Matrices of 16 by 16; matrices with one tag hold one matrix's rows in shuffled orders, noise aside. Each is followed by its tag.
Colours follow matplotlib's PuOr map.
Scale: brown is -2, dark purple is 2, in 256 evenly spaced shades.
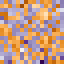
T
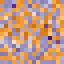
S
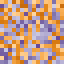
S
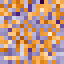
T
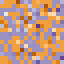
T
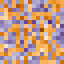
T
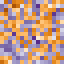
T
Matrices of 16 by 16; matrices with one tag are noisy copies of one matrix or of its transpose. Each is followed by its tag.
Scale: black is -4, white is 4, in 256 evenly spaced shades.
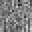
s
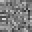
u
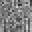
s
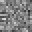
u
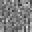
s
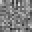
u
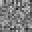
u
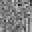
s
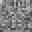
u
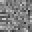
u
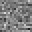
s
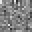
u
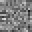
u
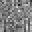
s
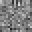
u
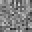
u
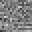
s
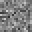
u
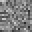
u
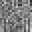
s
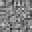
u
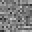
s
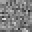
u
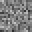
u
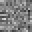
u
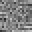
s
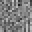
s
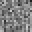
s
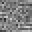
s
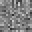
u
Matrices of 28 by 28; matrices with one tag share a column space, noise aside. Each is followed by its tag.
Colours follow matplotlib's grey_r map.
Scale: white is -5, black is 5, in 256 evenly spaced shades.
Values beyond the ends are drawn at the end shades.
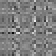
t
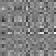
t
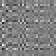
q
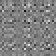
q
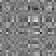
t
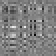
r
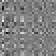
t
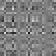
t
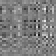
r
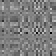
t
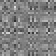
t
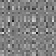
t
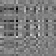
r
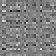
q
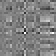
t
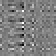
q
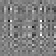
r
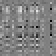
r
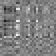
r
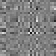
t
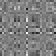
t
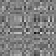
t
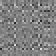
q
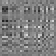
r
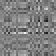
t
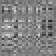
r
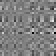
t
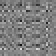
q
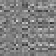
q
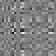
t
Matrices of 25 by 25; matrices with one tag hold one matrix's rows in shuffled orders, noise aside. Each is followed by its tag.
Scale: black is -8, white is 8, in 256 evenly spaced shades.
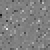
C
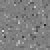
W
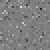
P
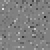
W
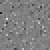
C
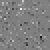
P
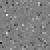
C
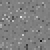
P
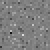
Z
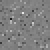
Z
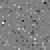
W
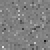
W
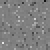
W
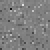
Z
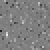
C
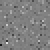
C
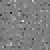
Z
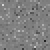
W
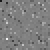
C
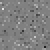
W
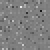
P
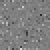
P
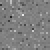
Z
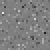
W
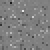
Z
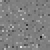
P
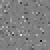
P
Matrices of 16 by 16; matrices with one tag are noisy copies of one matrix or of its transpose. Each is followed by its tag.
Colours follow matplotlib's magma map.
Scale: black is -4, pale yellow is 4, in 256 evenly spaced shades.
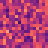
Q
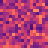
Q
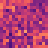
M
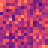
M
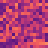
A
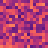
Q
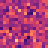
Q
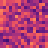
M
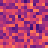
Q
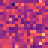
Q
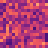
A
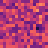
Q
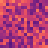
M
